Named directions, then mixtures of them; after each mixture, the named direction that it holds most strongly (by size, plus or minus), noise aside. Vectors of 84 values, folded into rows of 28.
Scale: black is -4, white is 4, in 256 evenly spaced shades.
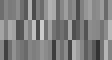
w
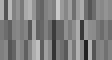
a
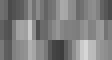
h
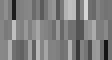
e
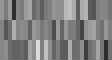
e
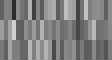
e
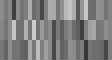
e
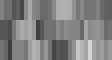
h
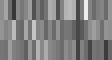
e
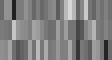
e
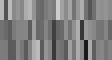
a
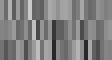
a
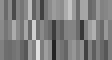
a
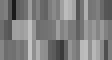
h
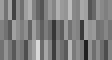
a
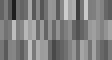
e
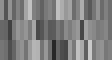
a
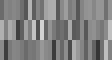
w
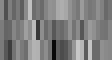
a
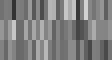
e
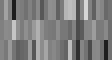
e
